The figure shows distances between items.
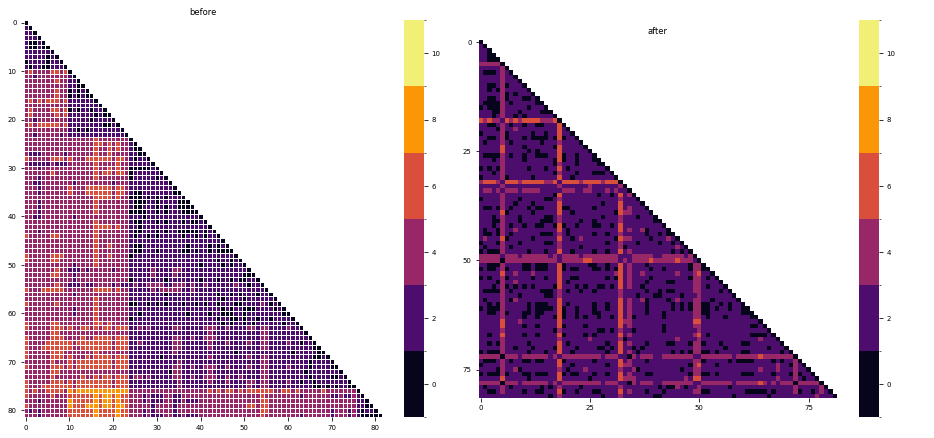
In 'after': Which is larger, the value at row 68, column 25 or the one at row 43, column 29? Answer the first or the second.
the first
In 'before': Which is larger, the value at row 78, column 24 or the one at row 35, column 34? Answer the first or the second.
the first
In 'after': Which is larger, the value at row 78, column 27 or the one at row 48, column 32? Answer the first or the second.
the second
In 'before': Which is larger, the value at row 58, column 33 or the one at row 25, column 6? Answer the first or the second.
the second
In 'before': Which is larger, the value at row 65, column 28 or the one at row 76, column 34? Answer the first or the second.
the second
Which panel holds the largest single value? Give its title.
before
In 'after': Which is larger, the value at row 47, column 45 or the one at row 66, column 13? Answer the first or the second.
the first
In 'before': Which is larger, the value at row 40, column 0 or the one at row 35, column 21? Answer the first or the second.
the second
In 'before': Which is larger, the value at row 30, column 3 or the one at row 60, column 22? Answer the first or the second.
the second
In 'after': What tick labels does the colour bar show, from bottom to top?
0, 2, 4, 6, 8, 10
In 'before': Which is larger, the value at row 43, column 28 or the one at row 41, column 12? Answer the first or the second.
the second
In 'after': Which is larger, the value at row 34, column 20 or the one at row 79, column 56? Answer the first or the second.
the first
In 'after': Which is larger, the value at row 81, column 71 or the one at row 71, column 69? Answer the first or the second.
the first
